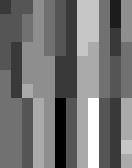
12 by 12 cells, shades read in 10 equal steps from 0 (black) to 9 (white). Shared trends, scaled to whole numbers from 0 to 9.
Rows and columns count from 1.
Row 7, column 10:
4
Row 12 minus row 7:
0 2 -3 1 0 -2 1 0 3 -1 -1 2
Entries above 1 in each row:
11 11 12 12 12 12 12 11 11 11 11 11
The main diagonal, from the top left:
2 3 4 5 5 2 2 6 9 3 2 6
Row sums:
46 48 49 47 47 48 49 51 51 51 52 51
